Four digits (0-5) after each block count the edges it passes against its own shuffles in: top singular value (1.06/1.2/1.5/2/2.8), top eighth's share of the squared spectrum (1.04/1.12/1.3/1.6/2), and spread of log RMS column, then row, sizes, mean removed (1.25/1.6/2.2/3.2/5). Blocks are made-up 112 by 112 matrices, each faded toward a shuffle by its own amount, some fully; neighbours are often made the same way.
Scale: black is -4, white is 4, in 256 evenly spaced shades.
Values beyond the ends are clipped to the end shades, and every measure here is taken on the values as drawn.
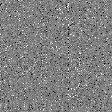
4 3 2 1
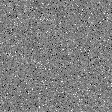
0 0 0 0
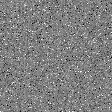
2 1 0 0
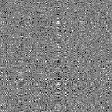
5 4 3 3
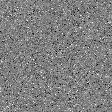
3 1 0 0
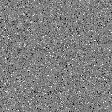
3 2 0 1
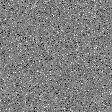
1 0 0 0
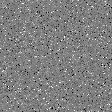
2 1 0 0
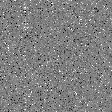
3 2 0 0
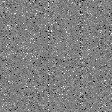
4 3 2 1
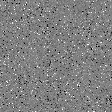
2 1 0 0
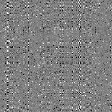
5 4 3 3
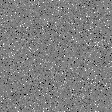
0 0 0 0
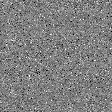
0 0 0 1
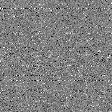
2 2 0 3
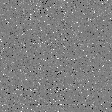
2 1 1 1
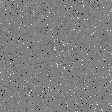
0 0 0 0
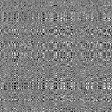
5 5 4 4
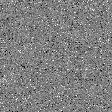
3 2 0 0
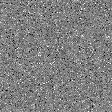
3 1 0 0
